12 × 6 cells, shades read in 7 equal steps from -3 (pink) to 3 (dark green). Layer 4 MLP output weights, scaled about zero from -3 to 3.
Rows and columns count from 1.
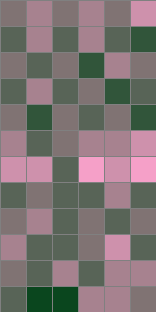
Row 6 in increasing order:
-2 -1 -1 -1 0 1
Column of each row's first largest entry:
1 6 4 5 2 2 3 1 3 2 2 2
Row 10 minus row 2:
-2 2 0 1 -3 -1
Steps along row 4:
down up down up down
